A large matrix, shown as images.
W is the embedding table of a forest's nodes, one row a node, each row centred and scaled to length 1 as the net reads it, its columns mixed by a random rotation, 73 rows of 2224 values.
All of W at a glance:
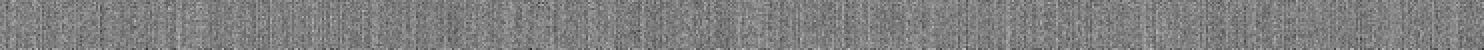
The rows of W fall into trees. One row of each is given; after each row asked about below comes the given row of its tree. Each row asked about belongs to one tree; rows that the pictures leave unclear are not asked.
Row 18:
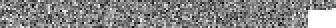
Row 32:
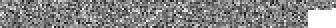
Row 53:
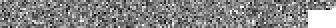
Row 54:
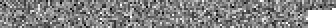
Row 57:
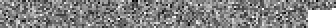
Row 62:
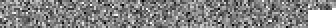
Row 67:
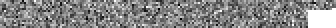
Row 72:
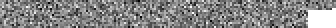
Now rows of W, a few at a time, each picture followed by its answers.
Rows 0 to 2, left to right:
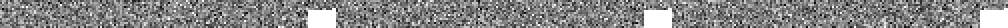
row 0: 72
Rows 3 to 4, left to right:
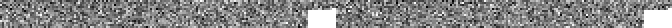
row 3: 54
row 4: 54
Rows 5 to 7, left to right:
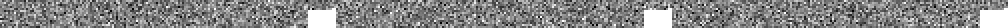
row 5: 57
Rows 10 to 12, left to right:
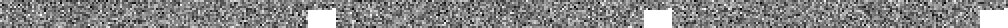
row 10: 54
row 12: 32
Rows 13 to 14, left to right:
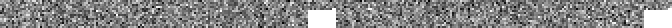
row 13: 67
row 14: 57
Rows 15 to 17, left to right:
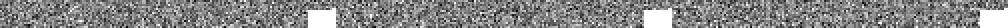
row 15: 53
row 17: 72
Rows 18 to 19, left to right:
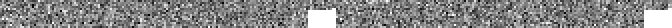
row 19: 62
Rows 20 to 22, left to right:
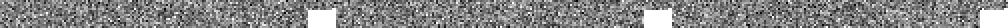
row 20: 57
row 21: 72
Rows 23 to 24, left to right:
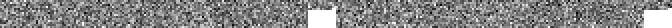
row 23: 62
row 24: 18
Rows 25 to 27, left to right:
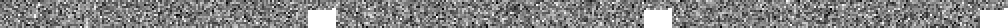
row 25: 57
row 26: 57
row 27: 67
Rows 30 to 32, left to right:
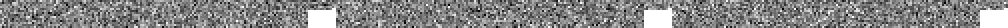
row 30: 53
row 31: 62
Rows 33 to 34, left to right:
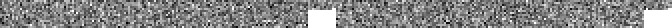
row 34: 57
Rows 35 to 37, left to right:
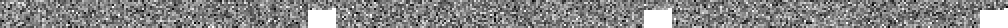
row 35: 62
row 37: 18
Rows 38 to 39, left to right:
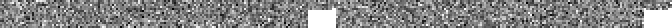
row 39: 72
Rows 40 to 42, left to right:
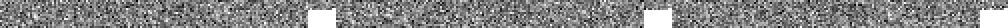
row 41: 57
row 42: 57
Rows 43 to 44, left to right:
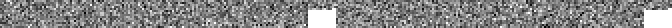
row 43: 62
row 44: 72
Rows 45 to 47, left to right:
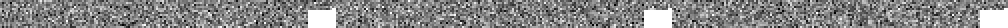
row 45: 53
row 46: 62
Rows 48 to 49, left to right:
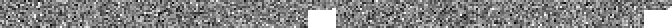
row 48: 57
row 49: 53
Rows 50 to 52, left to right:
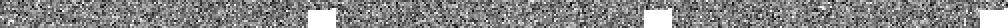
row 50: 18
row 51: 54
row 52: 67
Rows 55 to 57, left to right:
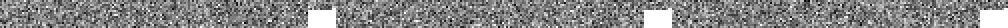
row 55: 62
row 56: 53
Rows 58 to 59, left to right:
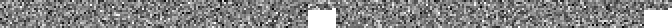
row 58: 62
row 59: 62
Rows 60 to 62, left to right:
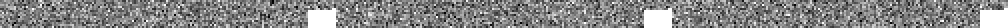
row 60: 32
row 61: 57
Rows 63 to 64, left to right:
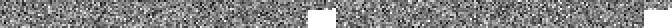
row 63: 18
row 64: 62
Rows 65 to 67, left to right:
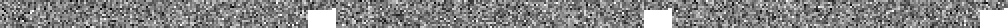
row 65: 54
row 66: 57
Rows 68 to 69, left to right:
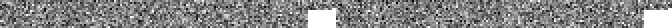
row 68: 54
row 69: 54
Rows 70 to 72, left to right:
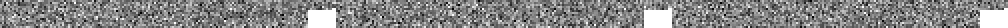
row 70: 18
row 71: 62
